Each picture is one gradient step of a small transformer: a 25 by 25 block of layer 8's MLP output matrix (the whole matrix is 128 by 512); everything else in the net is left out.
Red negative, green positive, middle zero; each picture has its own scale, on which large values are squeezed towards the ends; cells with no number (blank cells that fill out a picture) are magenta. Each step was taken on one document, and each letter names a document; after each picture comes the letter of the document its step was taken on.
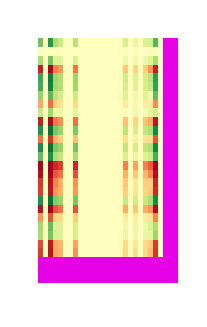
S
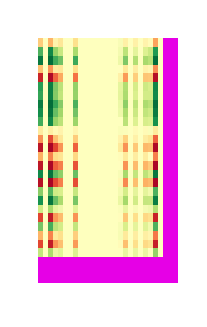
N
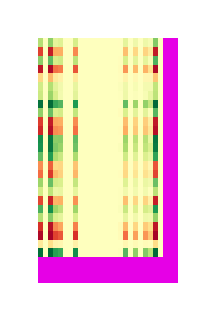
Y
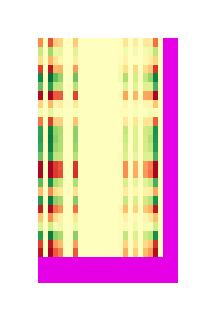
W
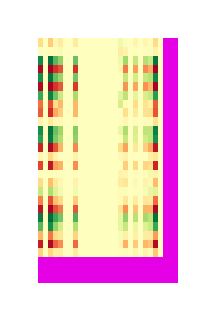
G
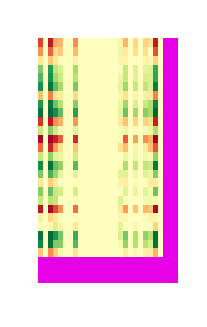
N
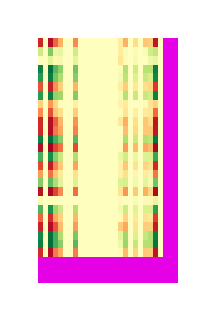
G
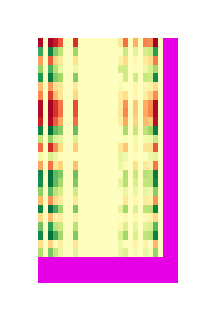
G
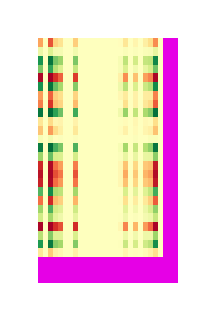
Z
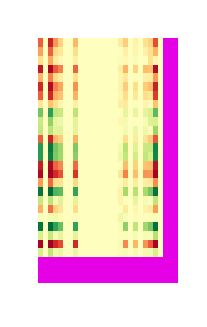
Z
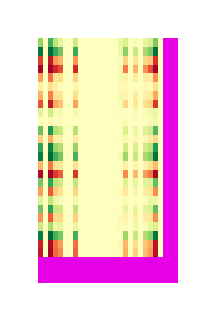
S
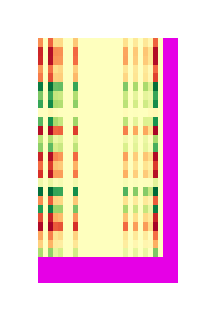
Y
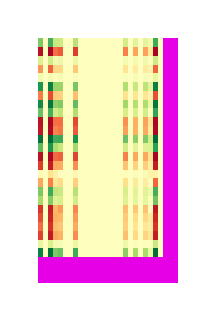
Y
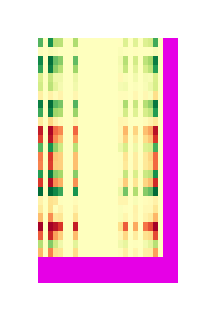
Z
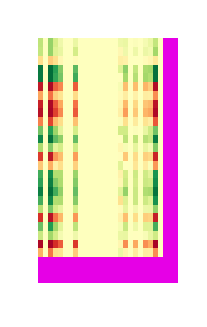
G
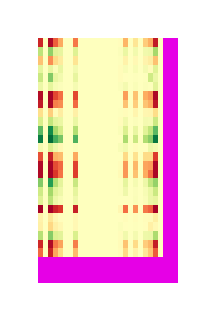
W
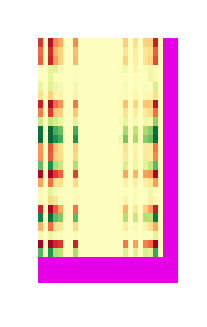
W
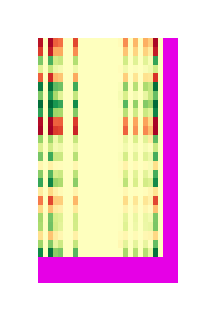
Y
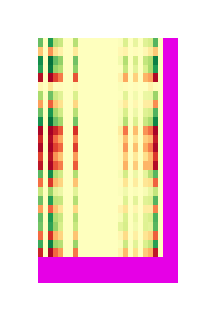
Z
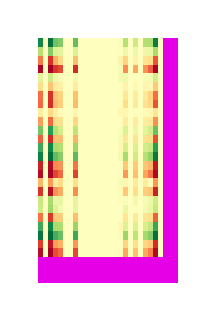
S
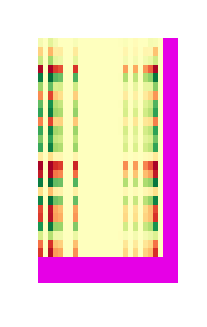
S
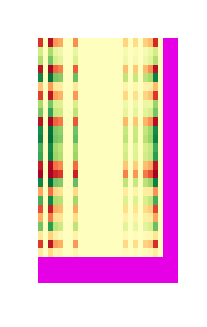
S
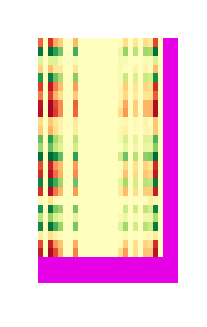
G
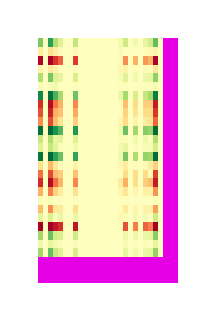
W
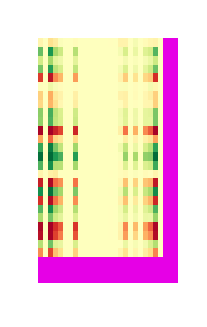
Z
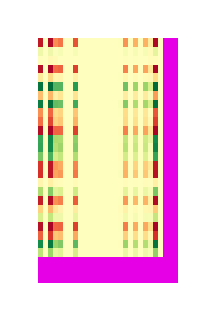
Y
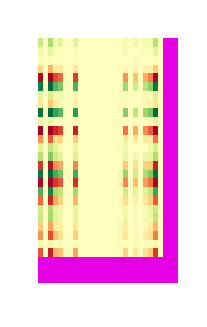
Z
